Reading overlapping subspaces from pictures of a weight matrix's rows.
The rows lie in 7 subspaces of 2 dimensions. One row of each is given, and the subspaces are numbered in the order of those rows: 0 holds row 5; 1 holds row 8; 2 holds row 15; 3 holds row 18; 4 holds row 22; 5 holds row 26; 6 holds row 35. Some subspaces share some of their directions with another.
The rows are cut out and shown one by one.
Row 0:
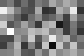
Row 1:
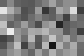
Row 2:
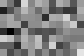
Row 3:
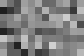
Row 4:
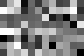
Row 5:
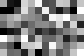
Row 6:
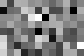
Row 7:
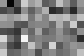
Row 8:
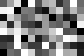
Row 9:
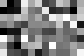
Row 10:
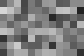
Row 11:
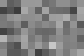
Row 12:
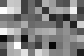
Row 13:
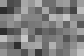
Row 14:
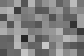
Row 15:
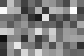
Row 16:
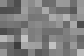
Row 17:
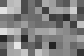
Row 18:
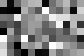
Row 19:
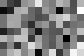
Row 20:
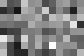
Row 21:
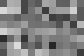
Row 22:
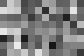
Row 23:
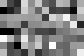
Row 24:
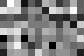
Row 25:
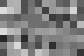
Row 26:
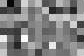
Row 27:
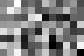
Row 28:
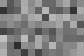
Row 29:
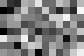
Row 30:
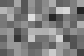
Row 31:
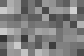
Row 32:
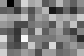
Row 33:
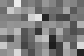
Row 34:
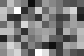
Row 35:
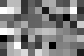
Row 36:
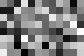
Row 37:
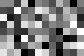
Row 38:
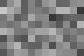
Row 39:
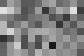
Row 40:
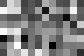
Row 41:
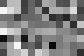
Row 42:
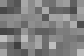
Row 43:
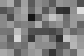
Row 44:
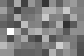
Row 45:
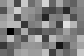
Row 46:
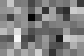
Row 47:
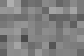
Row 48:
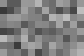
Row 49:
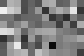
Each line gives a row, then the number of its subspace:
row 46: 4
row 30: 4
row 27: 2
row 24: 5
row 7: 5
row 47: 5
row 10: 4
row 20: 0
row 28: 2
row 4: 3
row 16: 2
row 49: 6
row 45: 3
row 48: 0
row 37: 1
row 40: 4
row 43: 4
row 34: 1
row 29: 0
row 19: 0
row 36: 1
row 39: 6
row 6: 2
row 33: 2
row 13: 0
